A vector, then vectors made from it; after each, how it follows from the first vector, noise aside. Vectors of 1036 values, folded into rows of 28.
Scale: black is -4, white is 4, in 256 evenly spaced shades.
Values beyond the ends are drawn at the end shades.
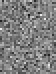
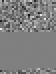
partly zeroed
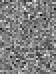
negated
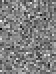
negated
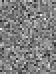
copied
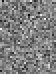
copied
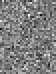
negated
